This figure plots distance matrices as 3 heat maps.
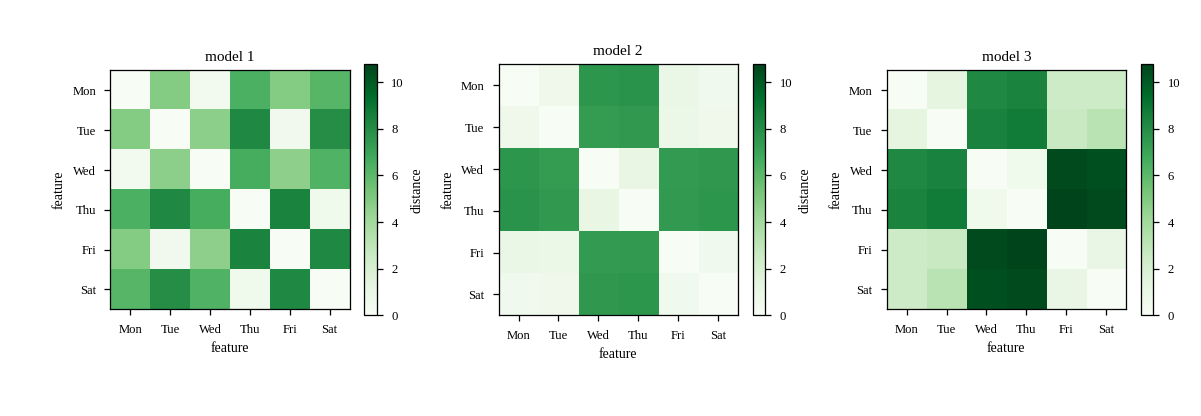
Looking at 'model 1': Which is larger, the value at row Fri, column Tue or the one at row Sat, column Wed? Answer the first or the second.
the second
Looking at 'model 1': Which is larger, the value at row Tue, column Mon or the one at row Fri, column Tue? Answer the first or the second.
the first
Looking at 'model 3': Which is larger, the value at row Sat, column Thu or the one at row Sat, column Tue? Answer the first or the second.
the first
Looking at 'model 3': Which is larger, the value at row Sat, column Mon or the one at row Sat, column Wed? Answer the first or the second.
the second
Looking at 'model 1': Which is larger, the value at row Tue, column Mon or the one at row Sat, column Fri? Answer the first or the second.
the second
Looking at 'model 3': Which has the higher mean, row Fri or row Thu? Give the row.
Thu
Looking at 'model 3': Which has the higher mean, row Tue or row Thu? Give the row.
Thu
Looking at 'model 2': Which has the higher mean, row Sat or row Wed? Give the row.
Wed
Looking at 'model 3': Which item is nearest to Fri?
Sat
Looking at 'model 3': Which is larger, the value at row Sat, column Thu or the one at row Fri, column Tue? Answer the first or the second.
the first
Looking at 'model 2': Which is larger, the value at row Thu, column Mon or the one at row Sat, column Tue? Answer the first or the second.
the first
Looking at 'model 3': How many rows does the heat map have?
6
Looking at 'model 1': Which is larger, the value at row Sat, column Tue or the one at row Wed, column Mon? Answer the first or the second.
the first
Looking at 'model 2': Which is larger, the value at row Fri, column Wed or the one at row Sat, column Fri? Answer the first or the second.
the first
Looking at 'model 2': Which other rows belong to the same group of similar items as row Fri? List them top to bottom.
Mon, Tue, Sat
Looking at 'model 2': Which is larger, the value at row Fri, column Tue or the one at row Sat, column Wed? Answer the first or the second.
the second
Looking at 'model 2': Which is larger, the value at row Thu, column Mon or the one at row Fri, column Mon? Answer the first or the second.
the first
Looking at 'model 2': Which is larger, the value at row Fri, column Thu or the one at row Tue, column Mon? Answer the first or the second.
the first
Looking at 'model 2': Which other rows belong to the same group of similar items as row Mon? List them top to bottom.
Tue, Fri, Sat
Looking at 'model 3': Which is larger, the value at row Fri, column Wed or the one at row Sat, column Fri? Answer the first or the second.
the first
